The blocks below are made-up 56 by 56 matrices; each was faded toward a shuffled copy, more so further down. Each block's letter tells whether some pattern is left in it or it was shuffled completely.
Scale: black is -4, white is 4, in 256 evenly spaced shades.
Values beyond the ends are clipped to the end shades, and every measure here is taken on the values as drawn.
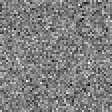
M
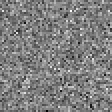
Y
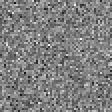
Y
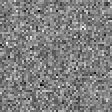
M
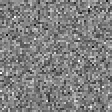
Y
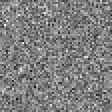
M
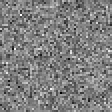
Y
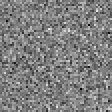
M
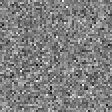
M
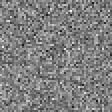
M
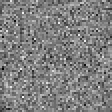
Y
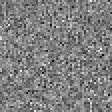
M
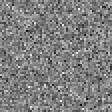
Y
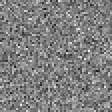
M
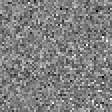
Y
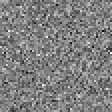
M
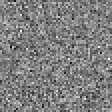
Y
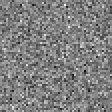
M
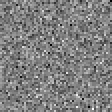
Y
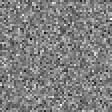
Y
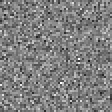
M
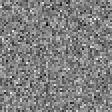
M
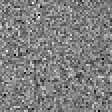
Y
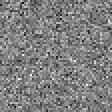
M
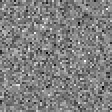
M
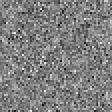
Y
